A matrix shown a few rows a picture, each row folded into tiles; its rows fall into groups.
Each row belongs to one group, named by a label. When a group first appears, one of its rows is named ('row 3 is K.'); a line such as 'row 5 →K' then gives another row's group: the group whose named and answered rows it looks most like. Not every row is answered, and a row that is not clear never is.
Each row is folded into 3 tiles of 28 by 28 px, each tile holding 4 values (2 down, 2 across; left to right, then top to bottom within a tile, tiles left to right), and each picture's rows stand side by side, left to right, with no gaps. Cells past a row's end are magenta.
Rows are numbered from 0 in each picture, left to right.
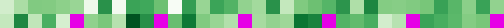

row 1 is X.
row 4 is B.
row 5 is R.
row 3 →X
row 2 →R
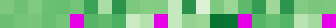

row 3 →B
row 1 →B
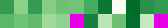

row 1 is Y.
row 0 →B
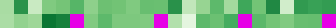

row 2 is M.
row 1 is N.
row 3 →Y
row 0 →X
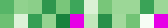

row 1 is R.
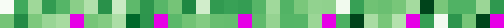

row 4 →R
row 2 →Y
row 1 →X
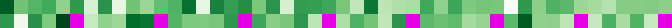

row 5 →B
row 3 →Y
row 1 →X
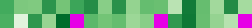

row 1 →B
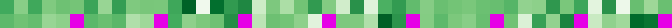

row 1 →B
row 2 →Y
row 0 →B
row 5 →N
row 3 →R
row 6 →M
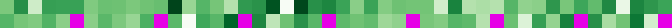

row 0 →Y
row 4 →B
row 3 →Y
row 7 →Y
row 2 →M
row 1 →N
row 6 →M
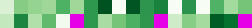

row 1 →Y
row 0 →R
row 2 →X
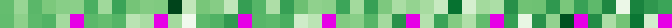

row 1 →B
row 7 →Y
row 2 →M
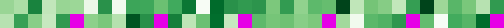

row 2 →Y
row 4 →M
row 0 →N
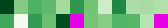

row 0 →M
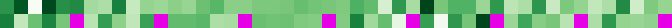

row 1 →N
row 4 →R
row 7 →N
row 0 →Y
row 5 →M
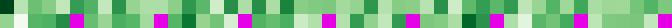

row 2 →R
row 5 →X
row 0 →M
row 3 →B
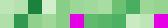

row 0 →N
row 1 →B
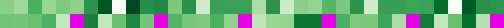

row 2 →Y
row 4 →Y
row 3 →X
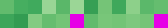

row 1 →B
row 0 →R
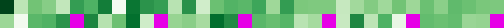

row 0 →M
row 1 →Y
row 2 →X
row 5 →B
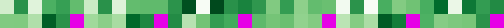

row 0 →X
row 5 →Y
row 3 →B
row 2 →Y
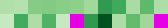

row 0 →R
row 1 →R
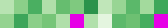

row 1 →M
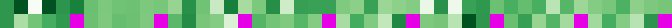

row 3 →Y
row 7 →N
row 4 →N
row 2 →R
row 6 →R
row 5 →X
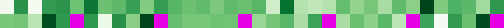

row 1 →M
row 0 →X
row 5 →M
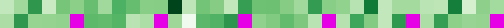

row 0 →N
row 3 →R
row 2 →M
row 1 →B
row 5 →N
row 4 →N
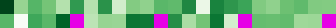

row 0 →M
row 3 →B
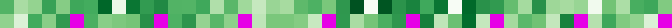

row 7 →R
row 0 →M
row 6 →N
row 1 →Y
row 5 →Y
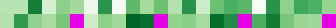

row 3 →R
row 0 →N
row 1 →X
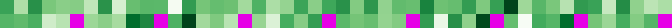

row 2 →R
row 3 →M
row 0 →B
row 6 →M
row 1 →X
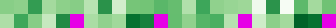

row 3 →X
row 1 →X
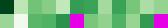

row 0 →M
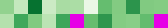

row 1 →R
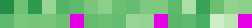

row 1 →B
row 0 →B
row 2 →B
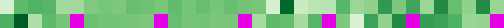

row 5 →R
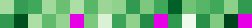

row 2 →M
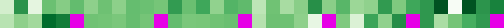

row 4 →M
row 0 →X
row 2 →B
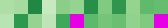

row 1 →B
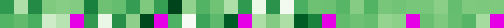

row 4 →B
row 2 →M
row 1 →M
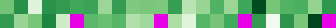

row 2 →M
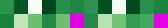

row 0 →Y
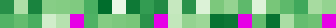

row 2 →X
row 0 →B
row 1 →Y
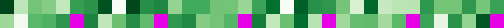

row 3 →Y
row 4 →N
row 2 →R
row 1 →Y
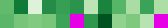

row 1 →R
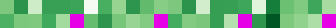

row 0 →Y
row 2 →Y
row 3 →R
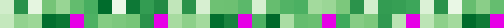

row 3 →R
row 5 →X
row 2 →X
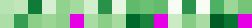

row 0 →N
